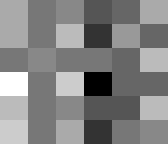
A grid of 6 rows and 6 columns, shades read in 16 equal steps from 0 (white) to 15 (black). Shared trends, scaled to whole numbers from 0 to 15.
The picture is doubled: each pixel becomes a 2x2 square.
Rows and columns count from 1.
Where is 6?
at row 2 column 5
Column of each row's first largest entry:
4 4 5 4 4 4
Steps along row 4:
up down up down same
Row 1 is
5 8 7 10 9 5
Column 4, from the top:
10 12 8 15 10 12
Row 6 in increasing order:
3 5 7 8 8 12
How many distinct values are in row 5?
4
